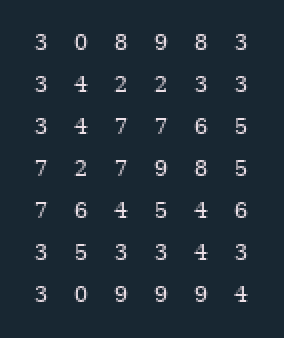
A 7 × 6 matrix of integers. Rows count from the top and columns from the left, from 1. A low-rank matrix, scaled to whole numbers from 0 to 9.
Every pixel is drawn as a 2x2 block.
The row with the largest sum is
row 4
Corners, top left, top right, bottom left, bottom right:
3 3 3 4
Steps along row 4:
down up up down down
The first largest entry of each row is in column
4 2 3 4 1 2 3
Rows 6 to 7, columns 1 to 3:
3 5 3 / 3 0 9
